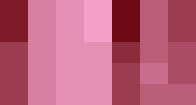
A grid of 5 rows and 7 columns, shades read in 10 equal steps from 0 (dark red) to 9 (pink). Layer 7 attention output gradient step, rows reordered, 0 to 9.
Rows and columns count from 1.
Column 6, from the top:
5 5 5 6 5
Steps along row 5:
up up same down up same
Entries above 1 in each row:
5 5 7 7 7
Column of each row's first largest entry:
4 4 3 3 3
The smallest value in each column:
1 7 8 8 0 5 3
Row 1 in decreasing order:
9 8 7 5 3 1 0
